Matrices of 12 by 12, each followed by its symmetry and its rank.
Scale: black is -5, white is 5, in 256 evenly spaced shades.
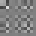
symmetric, rank two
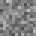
neither, full rank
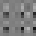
neither, rank one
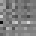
neither, rank two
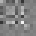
symmetric, rank two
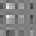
neither, rank one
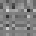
neither, rank two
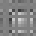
symmetric, rank one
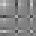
symmetric, rank one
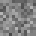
neither, full rank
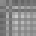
symmetric, rank one
